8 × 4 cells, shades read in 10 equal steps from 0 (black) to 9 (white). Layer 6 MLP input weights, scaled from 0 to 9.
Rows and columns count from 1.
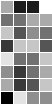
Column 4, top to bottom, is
9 6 4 3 7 6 7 5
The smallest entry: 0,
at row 8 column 1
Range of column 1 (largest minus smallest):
8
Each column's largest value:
8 8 7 9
